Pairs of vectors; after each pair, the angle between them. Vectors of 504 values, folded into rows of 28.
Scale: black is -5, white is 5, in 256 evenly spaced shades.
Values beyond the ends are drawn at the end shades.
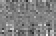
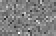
orthogonal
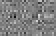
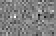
nearly opposite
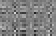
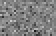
partly aligned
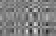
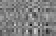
nearly parallel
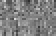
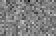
partly aligned
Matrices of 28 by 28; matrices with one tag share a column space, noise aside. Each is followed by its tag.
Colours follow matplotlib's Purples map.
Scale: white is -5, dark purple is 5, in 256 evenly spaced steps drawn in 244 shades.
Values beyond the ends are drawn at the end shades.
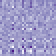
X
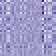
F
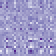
X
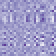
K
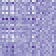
F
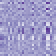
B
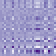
X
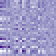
X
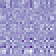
X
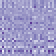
X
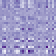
X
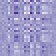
F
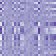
B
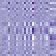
B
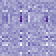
K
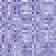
F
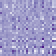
X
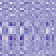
B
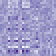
X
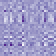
K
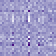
K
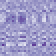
K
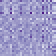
F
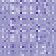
F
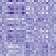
F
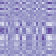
B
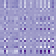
X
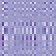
B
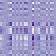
B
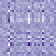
K
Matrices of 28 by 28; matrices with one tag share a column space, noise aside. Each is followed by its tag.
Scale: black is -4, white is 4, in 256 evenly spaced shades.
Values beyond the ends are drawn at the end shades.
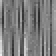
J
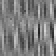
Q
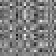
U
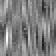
Q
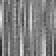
J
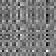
U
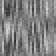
Q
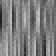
J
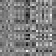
U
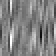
Q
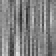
J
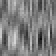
Q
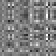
U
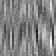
Q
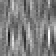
Q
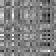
U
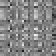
U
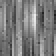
J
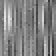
J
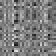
U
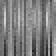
J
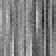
J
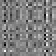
U
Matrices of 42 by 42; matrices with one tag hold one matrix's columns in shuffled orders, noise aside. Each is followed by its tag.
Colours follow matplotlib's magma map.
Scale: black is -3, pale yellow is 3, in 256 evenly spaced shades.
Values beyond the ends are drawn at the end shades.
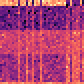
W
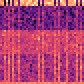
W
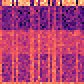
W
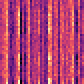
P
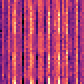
P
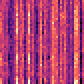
P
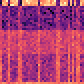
W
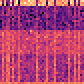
W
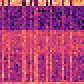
W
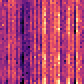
P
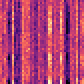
P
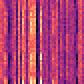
P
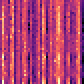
P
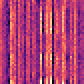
P
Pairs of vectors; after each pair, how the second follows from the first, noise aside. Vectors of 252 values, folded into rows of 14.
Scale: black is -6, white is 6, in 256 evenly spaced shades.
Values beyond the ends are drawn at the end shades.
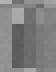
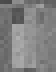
negated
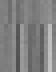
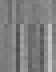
copied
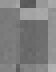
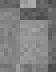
negated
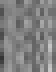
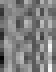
scaled up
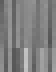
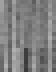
negated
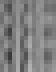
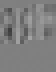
partly zeroed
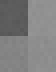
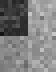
scaled up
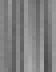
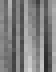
scaled up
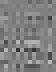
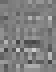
negated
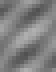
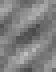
negated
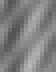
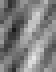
scaled up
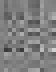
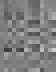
copied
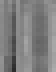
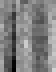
scaled up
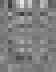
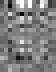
scaled up
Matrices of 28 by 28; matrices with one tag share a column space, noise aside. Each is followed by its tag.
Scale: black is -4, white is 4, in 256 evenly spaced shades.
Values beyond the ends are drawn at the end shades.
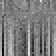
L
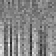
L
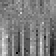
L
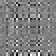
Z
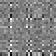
Z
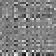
Z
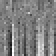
L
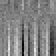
L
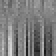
L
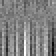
L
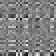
Z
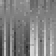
L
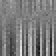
L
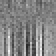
L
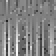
L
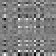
Z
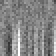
L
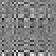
Z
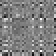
Z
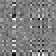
Z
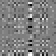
Z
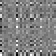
Z
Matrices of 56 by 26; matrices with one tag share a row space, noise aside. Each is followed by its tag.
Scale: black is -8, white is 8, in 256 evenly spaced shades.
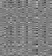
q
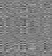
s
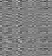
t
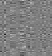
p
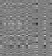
q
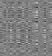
q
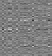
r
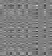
q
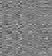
t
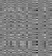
q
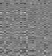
s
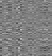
t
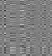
p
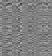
t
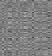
r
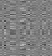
p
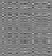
r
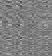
t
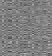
r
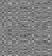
r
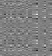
q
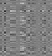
p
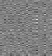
q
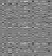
r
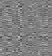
t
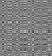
r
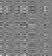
s
